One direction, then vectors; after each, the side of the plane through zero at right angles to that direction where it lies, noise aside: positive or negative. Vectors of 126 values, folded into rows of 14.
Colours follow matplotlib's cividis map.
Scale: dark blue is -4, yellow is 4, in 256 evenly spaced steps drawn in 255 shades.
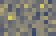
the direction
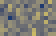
negative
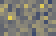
positive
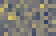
positive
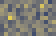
positive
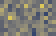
positive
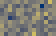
negative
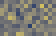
positive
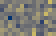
negative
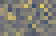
positive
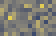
positive
